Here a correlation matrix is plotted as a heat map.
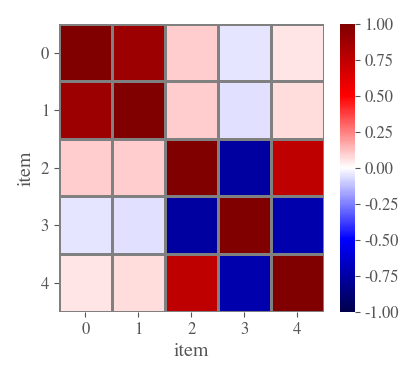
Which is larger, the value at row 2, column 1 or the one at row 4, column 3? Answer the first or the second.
the first
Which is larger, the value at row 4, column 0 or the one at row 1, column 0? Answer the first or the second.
the second
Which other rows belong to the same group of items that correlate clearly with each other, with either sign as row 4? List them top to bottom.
2, 3
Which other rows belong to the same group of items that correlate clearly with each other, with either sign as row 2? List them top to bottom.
3, 4
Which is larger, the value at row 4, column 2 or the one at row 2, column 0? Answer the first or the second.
the first
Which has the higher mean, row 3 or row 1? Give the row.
1
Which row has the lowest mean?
3
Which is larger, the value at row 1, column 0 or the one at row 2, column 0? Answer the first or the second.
the first
